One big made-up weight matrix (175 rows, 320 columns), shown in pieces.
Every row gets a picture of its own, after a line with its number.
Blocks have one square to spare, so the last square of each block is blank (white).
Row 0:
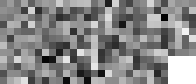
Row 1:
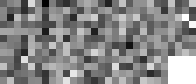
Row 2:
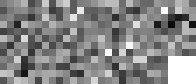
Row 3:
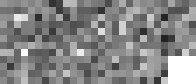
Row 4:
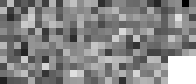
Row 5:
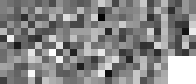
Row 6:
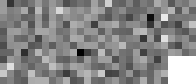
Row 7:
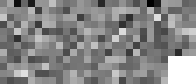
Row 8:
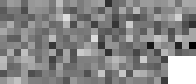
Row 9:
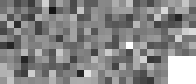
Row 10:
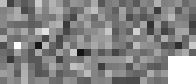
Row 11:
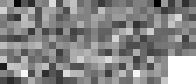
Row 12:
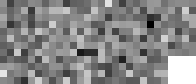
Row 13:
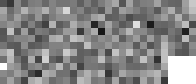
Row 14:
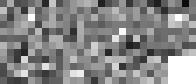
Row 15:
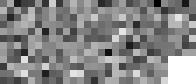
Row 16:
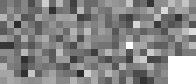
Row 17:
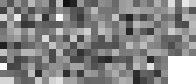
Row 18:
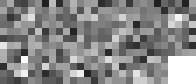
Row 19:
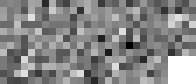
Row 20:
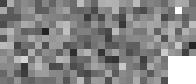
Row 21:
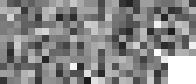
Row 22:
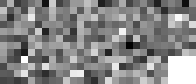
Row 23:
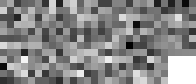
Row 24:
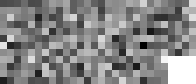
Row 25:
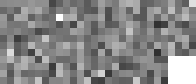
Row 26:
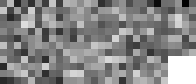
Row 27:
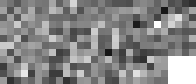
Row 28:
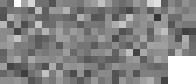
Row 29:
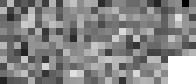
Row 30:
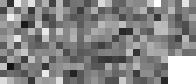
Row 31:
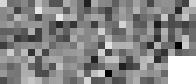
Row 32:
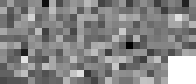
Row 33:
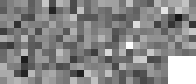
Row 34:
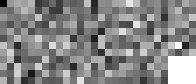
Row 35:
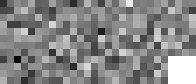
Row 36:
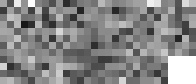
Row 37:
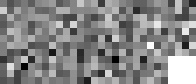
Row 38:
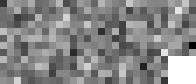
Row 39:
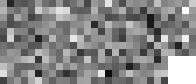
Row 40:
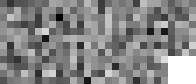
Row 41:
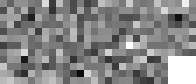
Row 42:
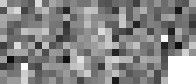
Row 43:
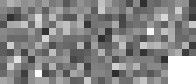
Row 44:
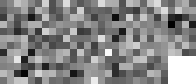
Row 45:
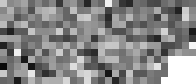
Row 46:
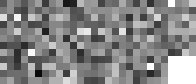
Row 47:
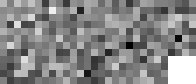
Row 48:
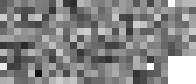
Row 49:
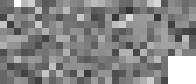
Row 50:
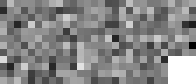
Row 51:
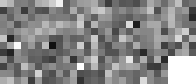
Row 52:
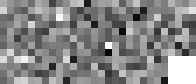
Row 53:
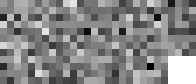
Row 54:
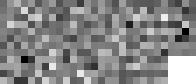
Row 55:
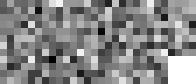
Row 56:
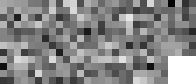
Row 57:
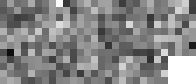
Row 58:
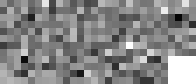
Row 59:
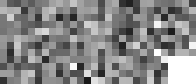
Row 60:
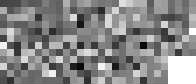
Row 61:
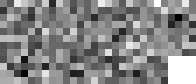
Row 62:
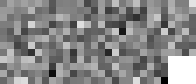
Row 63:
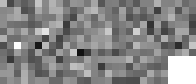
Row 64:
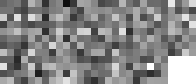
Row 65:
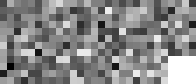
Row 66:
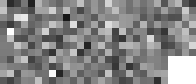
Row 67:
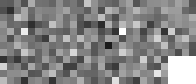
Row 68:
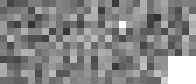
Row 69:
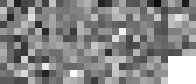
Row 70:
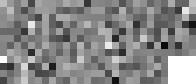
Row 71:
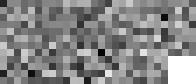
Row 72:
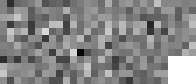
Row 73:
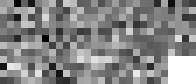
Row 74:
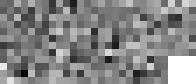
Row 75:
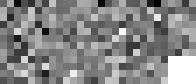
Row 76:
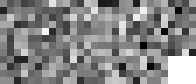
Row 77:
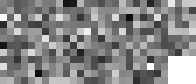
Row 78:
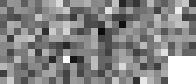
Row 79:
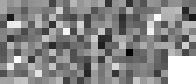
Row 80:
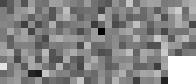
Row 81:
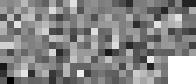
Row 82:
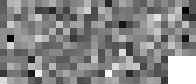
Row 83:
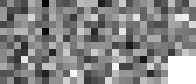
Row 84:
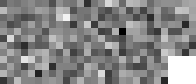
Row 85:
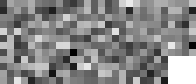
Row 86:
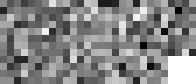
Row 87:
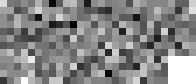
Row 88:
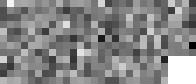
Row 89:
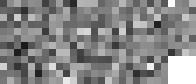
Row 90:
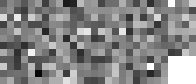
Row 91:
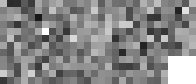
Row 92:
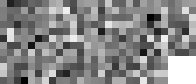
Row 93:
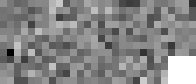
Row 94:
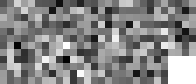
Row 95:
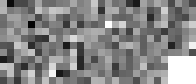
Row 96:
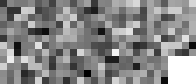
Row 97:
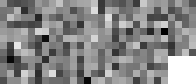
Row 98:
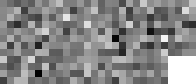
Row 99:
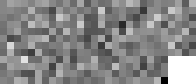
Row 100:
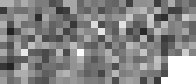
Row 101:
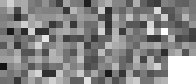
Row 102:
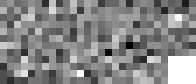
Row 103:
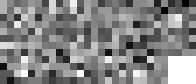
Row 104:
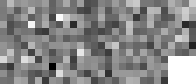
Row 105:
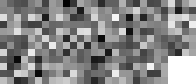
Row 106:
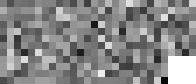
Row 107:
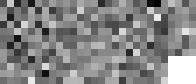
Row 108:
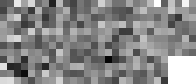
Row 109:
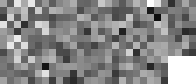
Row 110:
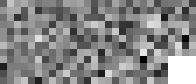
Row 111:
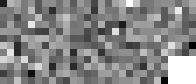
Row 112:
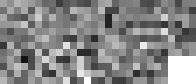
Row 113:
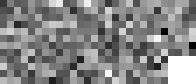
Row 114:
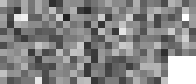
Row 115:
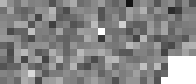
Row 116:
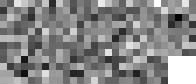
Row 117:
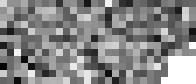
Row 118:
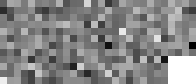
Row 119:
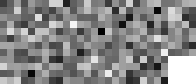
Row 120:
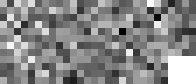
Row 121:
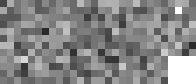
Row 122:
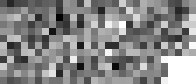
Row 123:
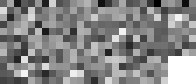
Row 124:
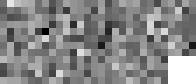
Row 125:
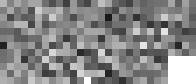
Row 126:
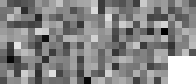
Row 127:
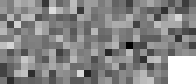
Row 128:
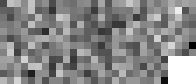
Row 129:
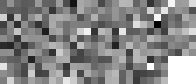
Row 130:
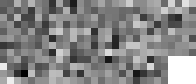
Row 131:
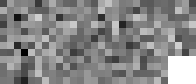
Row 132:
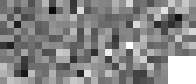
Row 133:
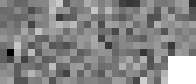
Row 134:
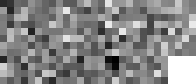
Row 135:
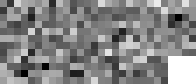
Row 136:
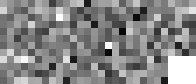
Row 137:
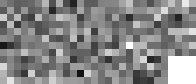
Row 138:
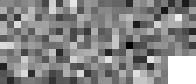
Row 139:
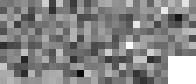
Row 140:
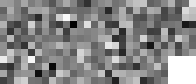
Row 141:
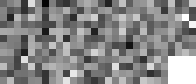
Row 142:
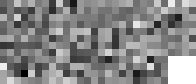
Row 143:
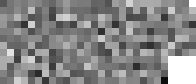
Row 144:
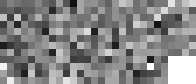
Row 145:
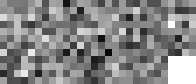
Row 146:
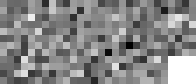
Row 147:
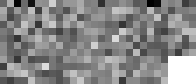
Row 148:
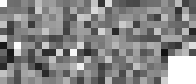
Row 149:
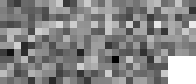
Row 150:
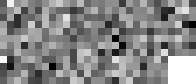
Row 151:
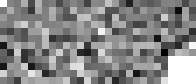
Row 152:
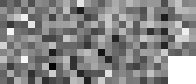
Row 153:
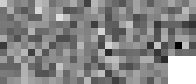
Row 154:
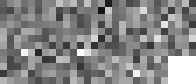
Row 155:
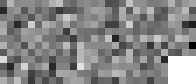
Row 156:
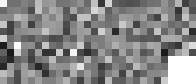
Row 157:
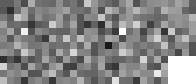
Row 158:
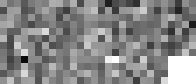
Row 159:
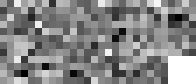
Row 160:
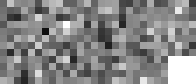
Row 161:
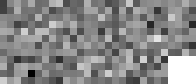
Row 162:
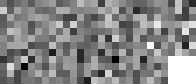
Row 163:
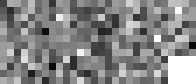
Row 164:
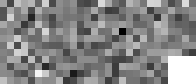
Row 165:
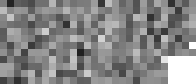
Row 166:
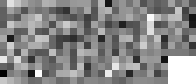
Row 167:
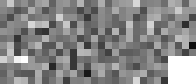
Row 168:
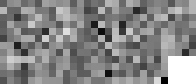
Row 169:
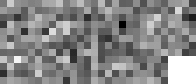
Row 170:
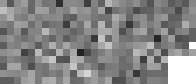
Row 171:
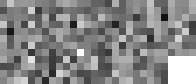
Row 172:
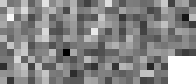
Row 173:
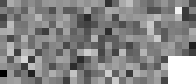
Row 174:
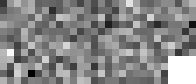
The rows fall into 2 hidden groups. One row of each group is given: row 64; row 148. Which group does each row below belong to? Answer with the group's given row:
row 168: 148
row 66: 148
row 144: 64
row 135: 64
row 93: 148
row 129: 64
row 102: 64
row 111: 148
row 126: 148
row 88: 148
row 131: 148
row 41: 64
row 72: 148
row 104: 148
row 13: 148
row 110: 148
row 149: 148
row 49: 64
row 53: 64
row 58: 64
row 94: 148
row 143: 148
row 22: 64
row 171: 148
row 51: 148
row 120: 64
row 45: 148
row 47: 64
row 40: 148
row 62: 148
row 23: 64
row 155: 148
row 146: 64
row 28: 64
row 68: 148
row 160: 148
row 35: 148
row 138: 64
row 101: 148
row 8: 148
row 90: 64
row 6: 148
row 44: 64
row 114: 148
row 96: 148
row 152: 148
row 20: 148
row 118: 148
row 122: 148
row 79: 148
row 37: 148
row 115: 148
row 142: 64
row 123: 64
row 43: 148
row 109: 64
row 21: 148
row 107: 64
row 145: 64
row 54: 148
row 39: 148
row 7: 64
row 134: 148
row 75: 64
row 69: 64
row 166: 148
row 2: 64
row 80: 148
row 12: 148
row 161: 148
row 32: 64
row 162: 148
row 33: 64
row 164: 64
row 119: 148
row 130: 64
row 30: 64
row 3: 148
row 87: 148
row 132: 64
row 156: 148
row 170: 148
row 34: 148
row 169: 148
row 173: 148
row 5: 148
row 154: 148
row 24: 148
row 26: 64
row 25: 148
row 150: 148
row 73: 64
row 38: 148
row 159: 64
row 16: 64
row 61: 64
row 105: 64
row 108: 64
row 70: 148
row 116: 64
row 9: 64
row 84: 148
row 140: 148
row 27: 64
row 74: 64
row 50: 148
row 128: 148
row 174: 148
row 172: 64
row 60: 148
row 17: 64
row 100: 148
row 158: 148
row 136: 148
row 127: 64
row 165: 148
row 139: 64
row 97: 148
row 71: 148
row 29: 64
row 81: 64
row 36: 64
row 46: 64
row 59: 148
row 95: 148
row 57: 148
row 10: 148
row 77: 64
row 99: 148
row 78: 148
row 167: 148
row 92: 148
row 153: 148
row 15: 64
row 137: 64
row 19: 64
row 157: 148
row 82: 148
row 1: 64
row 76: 148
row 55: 148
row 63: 148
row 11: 64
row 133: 148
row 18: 64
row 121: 148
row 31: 148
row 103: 64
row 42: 148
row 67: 148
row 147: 64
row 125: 148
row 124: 148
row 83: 64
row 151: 148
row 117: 148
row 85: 148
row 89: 64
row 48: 64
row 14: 64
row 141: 64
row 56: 64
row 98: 148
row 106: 148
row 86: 148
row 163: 148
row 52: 148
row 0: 148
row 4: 64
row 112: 148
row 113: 148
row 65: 148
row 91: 148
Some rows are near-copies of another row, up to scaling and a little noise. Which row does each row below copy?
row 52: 136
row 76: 86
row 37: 162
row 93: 133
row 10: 63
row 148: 156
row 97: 126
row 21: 59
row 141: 1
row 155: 50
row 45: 117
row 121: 20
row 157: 67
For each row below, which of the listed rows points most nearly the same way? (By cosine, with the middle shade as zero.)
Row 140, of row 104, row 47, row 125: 104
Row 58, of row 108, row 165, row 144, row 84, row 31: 108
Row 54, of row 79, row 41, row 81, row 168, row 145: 79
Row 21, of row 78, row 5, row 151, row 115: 115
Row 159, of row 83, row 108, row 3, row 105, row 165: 108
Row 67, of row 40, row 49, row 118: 118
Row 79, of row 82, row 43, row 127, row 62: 43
